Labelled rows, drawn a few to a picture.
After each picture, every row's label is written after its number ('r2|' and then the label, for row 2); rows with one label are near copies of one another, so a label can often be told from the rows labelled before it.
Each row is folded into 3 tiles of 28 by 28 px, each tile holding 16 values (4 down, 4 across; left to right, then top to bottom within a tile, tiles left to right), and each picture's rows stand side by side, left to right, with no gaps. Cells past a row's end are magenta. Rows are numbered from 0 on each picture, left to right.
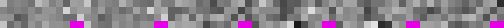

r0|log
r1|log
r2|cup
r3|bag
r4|bag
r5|cup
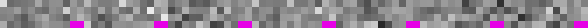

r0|log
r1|log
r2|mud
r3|log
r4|bag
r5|cup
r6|mud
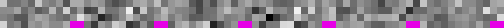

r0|log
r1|mud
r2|bag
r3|mud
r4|cup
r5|log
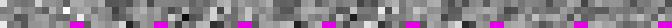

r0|log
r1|bag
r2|mud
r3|bag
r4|mud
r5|bag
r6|cup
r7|cup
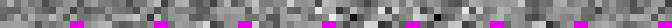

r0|cup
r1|cup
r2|bag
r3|log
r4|mud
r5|mud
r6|bag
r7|cup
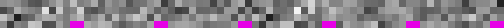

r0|mud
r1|cup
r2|cup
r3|mud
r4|bag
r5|cup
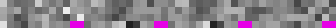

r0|log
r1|bag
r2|bag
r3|cup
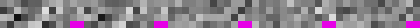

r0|mud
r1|mud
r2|cup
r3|log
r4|cup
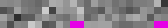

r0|mud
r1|cup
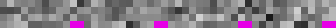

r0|cup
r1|bag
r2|cup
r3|mud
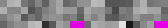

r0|bag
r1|bag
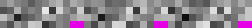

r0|mud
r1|mud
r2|mud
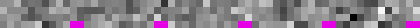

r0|bag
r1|cup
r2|log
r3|bag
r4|mud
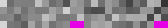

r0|log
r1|cup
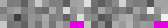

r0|log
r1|log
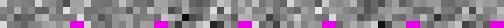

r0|log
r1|log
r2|mud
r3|log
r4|bag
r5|mud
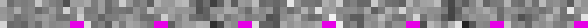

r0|log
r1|log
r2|bag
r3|log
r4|log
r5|bag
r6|log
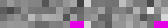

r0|cup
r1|log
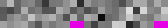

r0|cup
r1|mud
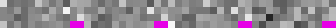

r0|log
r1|log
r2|log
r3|mud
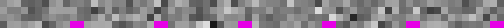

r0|bag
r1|cup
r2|bag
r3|log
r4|mud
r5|cup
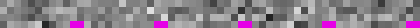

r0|bag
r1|log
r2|cup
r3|mud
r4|cup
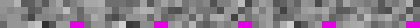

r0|bag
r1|bag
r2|cup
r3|bag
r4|cup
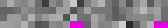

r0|cup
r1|bag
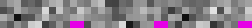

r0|mud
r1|bag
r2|mud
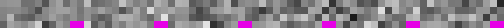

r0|bag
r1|log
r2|bag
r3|cup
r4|mud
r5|cup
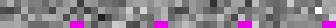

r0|cup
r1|mud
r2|cup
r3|log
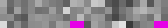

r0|log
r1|bag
